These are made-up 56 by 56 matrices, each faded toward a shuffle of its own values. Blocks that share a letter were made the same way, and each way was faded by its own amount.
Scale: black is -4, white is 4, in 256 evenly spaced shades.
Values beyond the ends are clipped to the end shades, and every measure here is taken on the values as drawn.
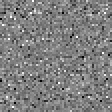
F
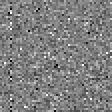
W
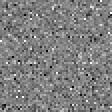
F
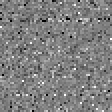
F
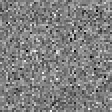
W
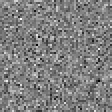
W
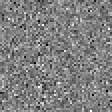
W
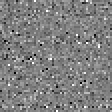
F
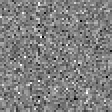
W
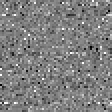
F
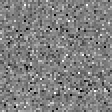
F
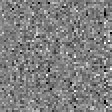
W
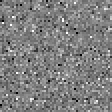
F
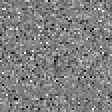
F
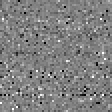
F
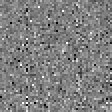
W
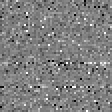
F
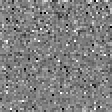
F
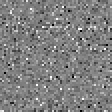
F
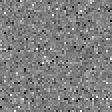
F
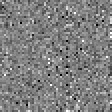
W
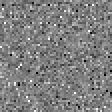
F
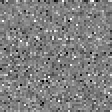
F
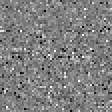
F
